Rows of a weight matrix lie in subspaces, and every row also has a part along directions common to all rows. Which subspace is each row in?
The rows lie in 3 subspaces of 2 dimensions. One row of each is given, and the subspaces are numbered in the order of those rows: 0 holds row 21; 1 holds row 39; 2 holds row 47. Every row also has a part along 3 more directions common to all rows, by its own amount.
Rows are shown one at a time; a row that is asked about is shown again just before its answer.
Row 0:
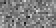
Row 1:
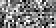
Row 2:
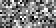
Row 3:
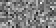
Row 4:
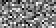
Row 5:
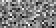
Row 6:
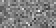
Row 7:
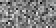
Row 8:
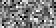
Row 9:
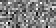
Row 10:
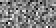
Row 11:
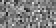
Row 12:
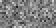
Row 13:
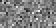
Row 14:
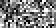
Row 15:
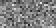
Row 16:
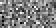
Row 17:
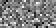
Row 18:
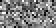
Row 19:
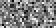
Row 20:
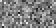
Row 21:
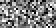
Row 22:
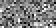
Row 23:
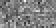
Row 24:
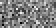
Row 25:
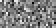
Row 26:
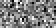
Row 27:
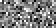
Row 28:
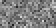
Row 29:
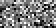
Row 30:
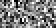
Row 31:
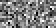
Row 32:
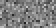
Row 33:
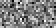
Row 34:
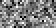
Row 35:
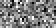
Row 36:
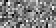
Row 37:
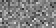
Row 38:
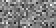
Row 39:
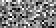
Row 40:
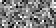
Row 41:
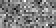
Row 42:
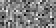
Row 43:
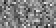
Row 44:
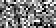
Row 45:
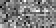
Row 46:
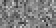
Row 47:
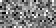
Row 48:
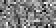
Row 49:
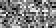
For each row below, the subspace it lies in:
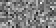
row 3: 0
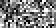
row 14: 0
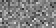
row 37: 1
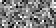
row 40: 2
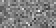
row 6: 1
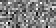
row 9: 0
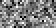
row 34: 2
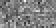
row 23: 0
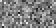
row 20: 2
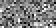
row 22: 1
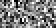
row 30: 2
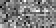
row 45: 0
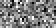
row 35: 2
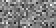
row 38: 1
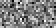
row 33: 2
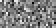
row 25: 2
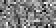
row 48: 1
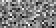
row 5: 1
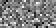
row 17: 1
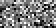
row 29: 1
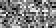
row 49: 0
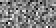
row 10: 0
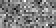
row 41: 0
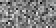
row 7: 0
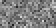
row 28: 2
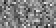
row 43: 1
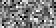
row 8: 2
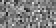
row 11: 2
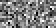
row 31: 0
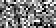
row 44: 1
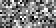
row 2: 2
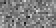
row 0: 0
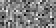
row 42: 0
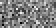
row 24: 0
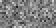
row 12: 2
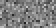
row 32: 1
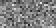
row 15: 1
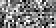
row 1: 0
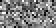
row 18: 2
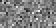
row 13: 2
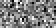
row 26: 2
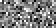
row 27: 2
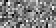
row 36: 0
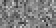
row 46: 2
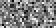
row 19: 2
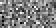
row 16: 0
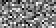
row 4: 1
